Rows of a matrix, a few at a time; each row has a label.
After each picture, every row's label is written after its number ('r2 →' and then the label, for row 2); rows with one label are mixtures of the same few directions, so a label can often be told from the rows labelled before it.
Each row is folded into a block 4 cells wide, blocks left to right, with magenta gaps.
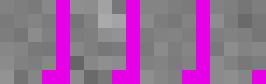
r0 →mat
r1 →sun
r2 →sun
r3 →sun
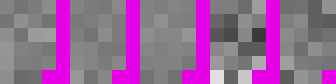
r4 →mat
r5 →mat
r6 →mat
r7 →mat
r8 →sun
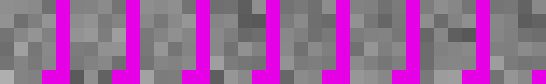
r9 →sun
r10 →mat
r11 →sun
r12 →sun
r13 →sun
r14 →sun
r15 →mat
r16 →sun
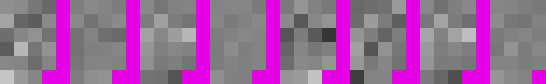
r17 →sun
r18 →mat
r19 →mat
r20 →sun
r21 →mat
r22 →sun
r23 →mat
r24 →sun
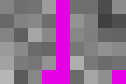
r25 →mat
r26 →sun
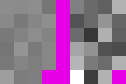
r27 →sun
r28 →mat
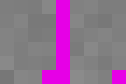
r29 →sun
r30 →sun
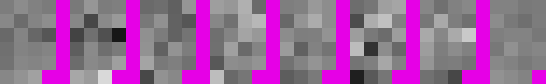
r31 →mat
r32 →mat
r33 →sun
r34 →sun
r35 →sun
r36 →sun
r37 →mat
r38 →sun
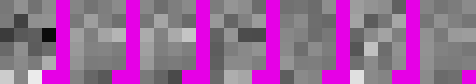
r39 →mat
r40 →mat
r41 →mat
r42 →mat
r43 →sun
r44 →sun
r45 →mat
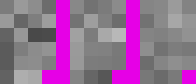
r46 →mat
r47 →mat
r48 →sun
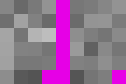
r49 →mat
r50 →sun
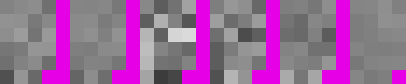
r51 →mat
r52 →mat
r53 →mat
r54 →mat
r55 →mat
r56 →sun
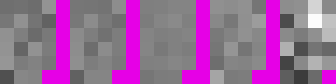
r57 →sun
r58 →sun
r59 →sun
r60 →sun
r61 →sun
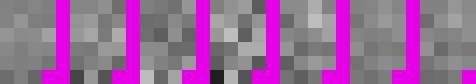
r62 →mat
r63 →mat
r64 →mat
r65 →mat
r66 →sun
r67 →sun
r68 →sun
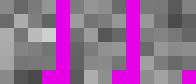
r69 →mat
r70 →mat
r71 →sun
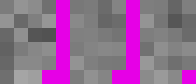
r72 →mat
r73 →sun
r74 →sun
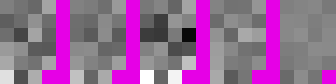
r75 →mat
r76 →mat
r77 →mat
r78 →mat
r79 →mat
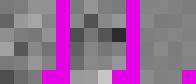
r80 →sun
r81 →mat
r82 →sun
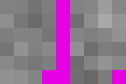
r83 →sun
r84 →sun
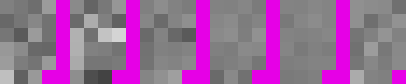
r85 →mat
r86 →mat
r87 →mat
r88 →mat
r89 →sun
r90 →sun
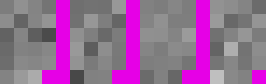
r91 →mat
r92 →sun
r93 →mat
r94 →sun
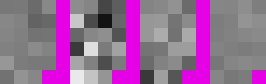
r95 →sun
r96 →sun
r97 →mat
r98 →sun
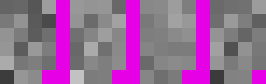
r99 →sun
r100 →sun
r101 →sun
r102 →sun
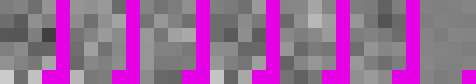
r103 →mat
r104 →sun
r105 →mat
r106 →mat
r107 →sun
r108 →sun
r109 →mat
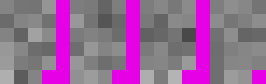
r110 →mat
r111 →sun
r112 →mat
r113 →mat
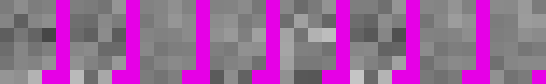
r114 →mat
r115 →mat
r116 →sun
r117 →mat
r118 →mat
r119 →mat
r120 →sun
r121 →sun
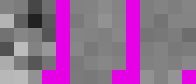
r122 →sun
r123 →sun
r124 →mat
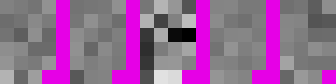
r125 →mat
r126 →sun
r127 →mat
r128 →sun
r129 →sun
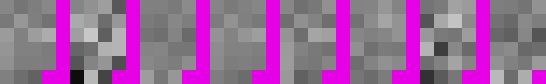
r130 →mat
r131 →mat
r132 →mat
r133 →mat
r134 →mat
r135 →sun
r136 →sun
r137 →mat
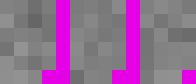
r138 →sun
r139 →sun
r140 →mat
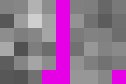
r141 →sun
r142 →sun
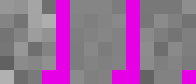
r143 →sun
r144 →sun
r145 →sun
